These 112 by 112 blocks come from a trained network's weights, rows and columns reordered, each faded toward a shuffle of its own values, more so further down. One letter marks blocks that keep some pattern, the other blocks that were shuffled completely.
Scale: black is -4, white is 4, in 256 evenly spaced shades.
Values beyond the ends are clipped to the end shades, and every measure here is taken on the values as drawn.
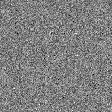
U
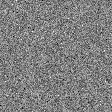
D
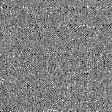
U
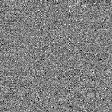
U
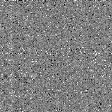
U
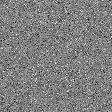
D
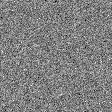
D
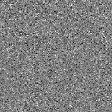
U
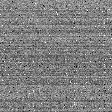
U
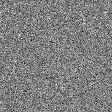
D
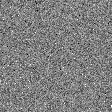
D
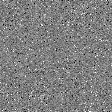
U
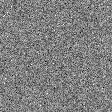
D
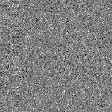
U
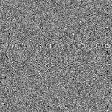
U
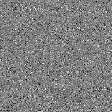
U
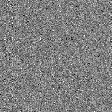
U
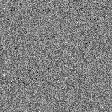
U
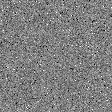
D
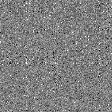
U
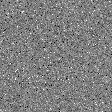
D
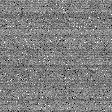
U
